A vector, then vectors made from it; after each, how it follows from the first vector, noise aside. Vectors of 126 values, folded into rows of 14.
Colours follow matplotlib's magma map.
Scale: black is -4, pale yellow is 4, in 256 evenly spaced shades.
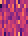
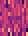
reversed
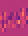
partly zeroed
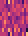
reversed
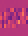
partly zeroed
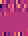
partly zeroed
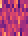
sign-scrambled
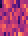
sign-scrambled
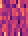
sign-scrambled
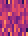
reversed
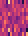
reversed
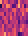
sign-scrambled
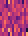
reversed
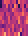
sign-scrambled
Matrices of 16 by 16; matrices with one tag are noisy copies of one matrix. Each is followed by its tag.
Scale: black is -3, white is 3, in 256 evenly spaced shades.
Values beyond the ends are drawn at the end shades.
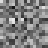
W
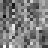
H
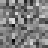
W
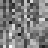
H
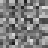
W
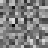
W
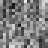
H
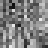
H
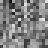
H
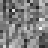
H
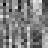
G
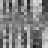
G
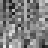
H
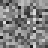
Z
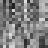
H
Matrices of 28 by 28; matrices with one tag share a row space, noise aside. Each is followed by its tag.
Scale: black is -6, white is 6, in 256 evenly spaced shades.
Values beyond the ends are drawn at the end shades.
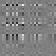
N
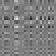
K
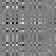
N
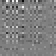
N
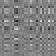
K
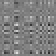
K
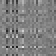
N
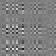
N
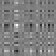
K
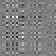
N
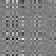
N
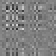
N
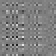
N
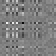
N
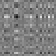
K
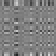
K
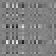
N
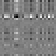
K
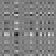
K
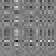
K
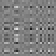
K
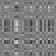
K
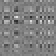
K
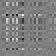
N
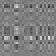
K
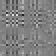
N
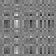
K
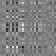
N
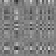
K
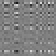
K
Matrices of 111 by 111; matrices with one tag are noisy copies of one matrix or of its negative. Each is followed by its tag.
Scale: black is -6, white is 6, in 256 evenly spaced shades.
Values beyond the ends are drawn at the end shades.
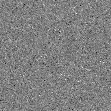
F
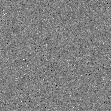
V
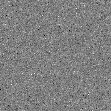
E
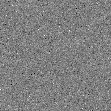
E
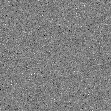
E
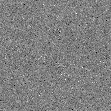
F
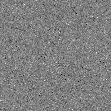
F
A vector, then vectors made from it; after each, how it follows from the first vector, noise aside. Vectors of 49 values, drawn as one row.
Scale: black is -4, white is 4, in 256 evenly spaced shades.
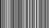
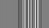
partly zeroed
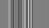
partly zeroed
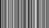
sign-scrambled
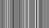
partly zeroed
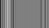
partly zeroed
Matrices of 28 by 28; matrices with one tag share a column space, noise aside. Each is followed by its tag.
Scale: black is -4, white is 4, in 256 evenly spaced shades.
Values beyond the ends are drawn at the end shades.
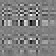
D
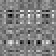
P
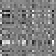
P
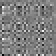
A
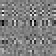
D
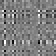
P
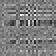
D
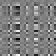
A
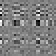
D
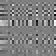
D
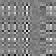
A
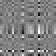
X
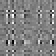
P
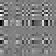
D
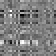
P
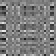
A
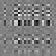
D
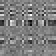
D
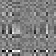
X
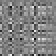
A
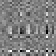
X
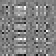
A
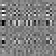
D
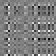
A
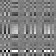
X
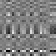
X
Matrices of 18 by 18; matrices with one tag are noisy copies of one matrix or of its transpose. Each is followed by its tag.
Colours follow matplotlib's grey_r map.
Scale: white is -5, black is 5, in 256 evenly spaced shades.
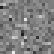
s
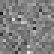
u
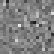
s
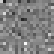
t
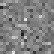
s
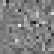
s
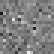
u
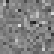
s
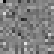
t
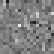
s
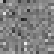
t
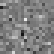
s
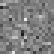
s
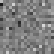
t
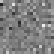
t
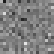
t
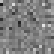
t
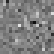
s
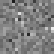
u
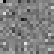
t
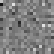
t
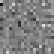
t
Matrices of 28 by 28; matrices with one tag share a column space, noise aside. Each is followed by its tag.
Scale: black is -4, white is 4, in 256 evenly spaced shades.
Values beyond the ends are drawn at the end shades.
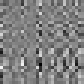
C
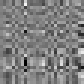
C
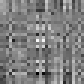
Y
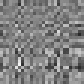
C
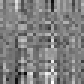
Y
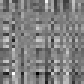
Y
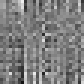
Y
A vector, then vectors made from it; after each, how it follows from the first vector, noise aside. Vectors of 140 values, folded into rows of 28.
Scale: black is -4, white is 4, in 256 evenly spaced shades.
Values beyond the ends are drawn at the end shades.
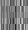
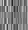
reversed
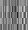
wrapped around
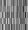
wrapped around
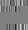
partly zeroed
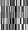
scaled up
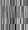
copied
